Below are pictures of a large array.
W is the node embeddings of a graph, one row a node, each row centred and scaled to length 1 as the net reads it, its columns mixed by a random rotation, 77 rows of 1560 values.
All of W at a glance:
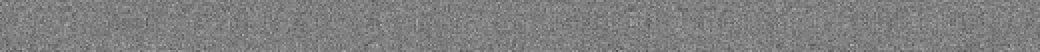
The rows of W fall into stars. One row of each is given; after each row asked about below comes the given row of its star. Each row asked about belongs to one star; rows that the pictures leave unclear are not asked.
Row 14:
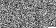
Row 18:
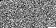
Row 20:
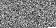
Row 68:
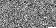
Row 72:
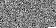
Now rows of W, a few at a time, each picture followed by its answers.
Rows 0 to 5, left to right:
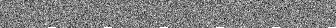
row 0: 14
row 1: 20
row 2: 20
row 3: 18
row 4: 72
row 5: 72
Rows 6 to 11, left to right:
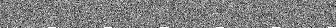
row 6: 14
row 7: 18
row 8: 72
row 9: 14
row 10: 68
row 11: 68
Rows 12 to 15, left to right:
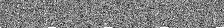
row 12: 14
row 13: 18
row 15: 72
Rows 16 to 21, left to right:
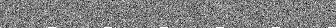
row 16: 14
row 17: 14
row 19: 20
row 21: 72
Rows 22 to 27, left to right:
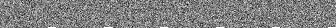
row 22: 18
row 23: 18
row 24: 14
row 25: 72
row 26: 68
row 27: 20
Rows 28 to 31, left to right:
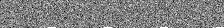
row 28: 18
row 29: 18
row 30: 14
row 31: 18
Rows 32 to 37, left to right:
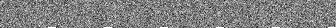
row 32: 18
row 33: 20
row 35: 20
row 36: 18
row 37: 20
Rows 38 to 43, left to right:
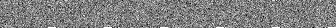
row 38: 18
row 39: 18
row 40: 68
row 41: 14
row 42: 20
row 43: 18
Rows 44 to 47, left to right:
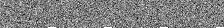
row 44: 20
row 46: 20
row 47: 68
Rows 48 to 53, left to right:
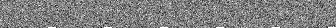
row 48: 68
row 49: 68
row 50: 18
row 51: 72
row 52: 72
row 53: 20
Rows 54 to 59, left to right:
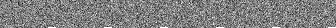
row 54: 68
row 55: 72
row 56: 20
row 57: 68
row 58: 14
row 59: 72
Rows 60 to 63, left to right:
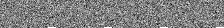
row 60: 20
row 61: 68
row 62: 20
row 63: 18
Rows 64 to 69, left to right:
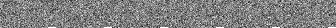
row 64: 14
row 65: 68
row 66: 68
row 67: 68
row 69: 18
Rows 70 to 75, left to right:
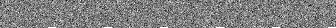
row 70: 72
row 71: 68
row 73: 18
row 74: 72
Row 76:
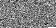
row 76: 20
